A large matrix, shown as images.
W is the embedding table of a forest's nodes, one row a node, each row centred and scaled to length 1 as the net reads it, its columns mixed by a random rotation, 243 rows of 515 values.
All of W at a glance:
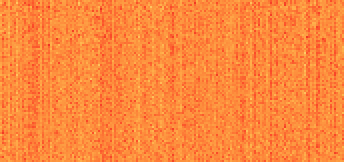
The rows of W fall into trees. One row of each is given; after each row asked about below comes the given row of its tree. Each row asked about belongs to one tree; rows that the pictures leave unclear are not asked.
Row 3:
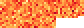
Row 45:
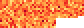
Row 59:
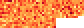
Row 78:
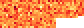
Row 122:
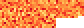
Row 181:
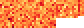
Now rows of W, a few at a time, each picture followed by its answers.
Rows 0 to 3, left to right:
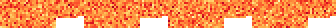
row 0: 3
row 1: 122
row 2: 45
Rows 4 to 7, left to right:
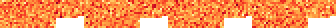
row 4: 3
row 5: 3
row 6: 3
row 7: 181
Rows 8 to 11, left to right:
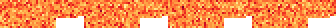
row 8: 3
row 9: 78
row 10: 78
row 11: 78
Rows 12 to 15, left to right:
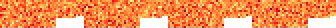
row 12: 78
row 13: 181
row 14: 78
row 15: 45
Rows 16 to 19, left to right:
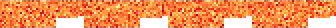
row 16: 45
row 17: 181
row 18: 122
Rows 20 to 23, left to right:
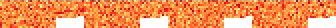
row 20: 78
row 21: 78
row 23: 3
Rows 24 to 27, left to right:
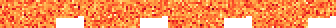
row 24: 181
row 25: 45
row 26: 122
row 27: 3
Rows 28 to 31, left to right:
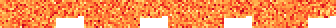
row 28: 3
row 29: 122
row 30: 59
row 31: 3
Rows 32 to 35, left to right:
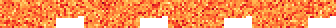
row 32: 122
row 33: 3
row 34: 122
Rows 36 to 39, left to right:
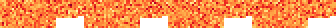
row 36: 3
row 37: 59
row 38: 3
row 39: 3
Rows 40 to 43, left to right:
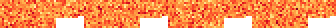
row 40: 181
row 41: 78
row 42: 45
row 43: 122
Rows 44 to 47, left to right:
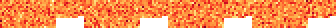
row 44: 45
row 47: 3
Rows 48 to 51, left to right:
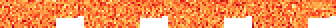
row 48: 181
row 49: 3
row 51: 78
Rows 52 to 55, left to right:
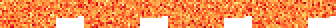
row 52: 122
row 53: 122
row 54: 78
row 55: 122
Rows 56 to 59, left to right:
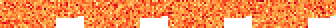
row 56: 122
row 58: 59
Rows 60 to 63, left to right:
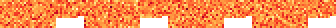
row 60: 3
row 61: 45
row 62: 59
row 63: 59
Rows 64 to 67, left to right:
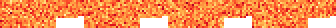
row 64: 45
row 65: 181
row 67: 78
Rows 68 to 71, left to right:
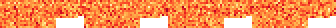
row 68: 78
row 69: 78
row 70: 78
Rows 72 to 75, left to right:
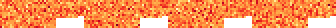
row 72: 78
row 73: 122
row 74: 45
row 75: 122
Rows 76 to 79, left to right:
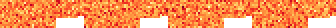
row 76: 3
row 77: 78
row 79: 78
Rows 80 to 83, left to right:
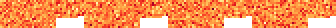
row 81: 3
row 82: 122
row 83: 181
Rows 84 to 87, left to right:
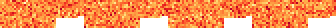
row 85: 78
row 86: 59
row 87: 78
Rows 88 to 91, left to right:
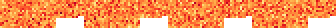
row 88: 3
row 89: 45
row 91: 45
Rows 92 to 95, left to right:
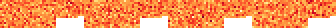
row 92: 59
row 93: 45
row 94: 45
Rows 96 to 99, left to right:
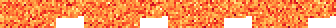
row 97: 3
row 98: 78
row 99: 78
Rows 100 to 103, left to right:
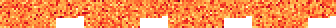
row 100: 3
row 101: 59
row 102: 59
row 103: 3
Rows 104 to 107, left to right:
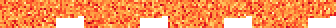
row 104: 122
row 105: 122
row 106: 78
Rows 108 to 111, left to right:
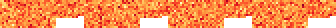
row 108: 3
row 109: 78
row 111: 3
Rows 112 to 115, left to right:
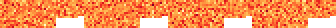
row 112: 122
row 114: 122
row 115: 45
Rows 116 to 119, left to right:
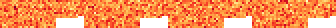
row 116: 78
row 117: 181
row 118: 78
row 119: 181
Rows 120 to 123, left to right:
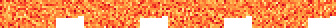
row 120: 59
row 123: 3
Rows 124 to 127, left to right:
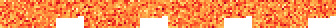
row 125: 181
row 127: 59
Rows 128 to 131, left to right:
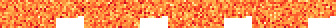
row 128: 78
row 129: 3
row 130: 122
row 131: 181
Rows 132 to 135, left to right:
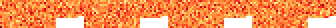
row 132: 78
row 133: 45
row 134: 59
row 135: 3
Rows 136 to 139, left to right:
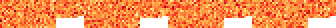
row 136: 45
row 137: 122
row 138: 3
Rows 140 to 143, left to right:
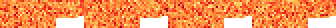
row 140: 78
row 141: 78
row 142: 78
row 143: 45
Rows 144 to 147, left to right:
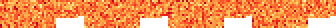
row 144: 78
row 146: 59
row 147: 45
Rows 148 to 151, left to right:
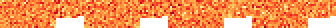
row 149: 3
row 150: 181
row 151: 181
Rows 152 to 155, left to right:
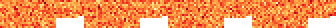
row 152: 78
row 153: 78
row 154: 59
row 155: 3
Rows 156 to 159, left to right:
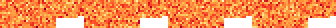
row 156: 78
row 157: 45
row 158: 181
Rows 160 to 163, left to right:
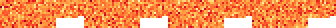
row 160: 181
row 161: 181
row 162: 45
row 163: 45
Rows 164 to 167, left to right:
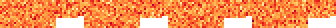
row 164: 3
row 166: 3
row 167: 45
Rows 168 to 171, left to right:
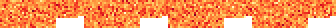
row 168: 45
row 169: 78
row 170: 78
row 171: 3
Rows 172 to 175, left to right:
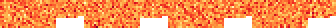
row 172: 59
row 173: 122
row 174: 78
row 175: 3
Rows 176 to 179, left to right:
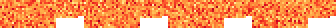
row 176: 181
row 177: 122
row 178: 78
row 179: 45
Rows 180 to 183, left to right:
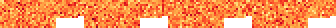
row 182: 78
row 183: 181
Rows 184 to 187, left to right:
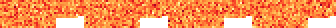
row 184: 78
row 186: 45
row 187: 3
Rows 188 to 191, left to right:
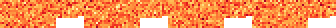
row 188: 3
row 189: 181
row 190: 3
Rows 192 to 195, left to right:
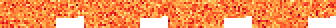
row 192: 122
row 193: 78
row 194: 45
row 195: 122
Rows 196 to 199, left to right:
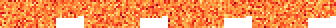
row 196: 59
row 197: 59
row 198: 45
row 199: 181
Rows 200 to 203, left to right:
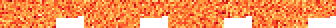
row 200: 59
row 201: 3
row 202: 3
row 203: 45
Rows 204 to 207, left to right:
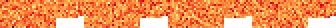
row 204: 181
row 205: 3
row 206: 59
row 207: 3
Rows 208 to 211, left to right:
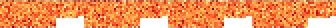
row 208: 181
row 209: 59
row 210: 122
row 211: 3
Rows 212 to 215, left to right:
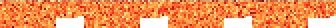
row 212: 122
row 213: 78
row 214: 3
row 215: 59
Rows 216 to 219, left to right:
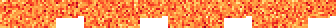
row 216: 3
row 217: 45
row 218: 78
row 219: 45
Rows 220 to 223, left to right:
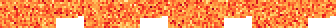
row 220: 78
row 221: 45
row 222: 122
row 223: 122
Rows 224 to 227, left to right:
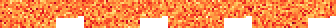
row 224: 45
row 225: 45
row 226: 78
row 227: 181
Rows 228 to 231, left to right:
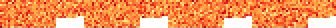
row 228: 78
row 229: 3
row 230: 3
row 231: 122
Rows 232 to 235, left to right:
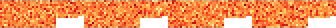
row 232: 59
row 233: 3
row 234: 122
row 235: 122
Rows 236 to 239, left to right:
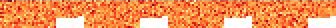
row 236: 59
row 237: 3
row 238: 3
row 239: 122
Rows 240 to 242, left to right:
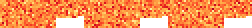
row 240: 3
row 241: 122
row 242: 59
